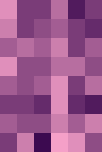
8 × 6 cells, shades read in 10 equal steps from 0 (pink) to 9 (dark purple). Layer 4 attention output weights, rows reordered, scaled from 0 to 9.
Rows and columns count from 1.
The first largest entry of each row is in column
5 6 5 2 5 6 2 3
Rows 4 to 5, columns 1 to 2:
1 5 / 4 5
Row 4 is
1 5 5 3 3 5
